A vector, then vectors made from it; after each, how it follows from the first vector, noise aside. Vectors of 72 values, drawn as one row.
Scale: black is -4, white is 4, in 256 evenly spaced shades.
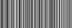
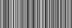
wrapped around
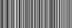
copied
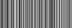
copied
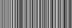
reversed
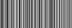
copied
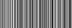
reversed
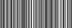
wrapped around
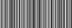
wrapped around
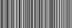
copied
